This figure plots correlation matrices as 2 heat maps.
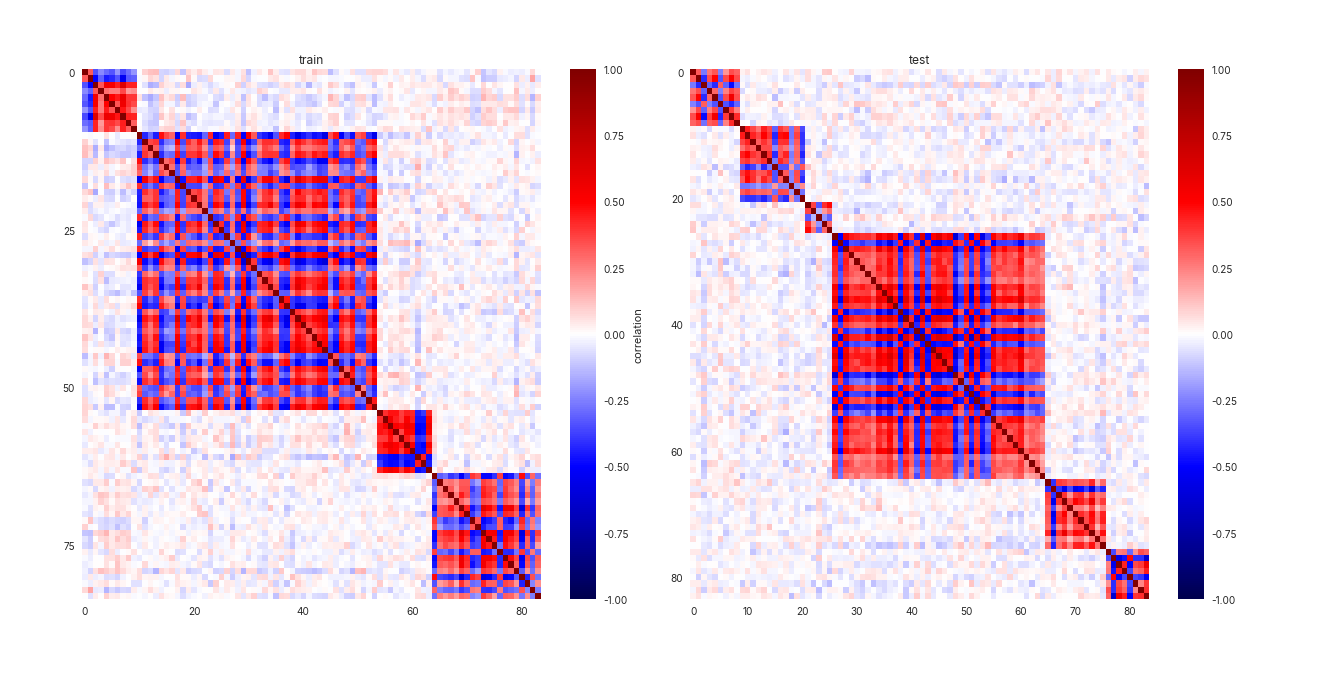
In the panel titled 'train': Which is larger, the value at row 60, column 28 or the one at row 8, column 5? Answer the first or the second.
the second
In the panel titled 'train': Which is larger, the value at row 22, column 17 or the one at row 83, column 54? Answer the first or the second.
the first
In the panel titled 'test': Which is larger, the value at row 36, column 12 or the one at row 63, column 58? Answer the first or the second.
the second
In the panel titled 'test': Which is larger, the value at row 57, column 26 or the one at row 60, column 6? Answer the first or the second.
the first
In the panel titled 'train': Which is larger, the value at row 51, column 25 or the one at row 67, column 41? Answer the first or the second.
the second
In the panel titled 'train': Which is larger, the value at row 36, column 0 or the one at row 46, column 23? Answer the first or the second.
the second
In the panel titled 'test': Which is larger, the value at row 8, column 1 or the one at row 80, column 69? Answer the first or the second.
the first
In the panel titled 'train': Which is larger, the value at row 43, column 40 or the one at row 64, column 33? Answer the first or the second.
the first
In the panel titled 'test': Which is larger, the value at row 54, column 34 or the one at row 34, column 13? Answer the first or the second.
the second
